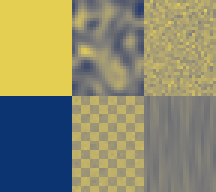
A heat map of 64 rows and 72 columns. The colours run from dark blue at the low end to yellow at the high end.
The table splits into 2 rows of 3 panels. Panel 1,1: very high, flat. Panel 1,2: middling, blotchy, strong in contrast. Panel 1,3: high, fine-grained. Panel 2,1: very low, flat. Panel 2,2: high, checkered. Panel 2,3: middling, streaked downward, faint in contrast.
